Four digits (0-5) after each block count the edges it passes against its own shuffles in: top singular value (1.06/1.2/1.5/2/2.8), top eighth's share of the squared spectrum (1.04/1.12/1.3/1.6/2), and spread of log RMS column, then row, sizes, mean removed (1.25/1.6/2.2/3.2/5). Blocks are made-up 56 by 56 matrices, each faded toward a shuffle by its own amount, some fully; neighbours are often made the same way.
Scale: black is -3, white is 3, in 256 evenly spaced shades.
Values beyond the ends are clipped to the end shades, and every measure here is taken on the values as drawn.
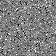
0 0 0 0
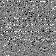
1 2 0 2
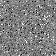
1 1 0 1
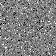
0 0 0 0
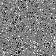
2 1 1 0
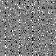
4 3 2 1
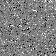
1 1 0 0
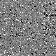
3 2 1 1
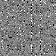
3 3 2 0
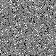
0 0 0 0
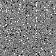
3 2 1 1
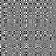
5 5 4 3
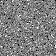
0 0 0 0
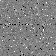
2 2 0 0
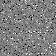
2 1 0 1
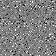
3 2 0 1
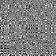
4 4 2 3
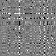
4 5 3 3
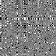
4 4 2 2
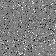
1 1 0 1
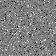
0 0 0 0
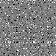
3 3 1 1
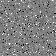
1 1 0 0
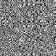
4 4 2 2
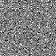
3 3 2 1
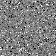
1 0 0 1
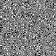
3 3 1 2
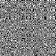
4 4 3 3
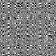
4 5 3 3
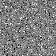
2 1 0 0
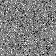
1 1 0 0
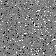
1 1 0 0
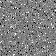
2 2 0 1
